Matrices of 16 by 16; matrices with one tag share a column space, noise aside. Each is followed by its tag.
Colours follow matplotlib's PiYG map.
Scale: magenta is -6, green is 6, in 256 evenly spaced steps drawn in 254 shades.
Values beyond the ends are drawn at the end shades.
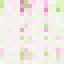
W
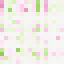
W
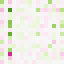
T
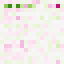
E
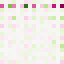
E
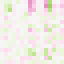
W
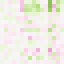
W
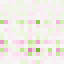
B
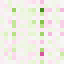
T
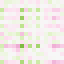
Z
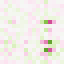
B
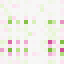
B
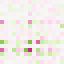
B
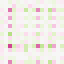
Z
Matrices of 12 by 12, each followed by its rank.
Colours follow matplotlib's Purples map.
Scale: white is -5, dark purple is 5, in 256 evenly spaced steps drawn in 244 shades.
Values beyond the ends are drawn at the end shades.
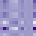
one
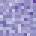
full rank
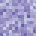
full rank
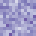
full rank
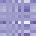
one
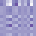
one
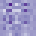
two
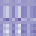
one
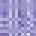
two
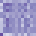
two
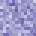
full rank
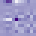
two
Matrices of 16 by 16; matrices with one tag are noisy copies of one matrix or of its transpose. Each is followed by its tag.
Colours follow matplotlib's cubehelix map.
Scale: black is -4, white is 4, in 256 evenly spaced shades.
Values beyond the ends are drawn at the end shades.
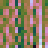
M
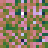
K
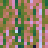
M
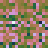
K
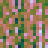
M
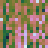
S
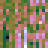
S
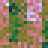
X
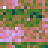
X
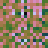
K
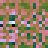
K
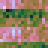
X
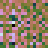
K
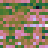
S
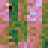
X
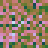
K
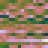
M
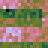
X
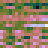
S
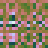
K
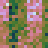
X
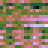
S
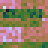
X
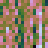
M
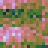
X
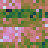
X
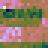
X
